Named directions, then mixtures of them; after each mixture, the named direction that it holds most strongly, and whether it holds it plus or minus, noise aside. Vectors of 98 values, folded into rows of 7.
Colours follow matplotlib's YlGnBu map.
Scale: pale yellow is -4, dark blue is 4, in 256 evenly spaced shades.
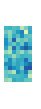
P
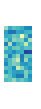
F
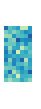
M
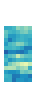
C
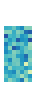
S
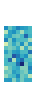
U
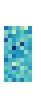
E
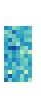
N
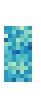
S, minus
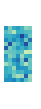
F, minus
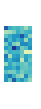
F, minus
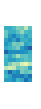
C, plus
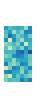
N, minus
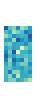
M, plus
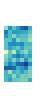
C, minus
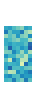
S, minus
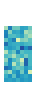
M, minus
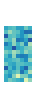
S, plus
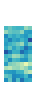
C, plus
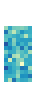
U, minus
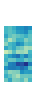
C, minus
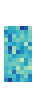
M, minus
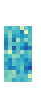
P, plus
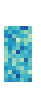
M, minus
